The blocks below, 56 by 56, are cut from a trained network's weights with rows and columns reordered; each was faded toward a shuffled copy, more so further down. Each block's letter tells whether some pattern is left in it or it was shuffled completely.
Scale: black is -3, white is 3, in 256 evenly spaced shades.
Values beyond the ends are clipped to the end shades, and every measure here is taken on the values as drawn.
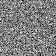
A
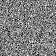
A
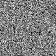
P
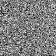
P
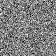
A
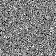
A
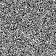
A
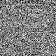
P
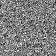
A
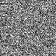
P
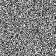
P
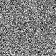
P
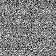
P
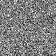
A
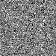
P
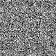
P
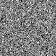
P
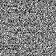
P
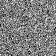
A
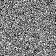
A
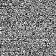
P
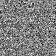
P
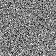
A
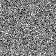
A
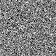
A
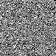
P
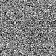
P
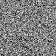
P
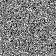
A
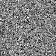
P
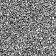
P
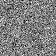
A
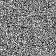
A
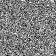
A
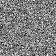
A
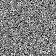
A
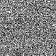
P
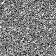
A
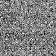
P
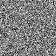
A
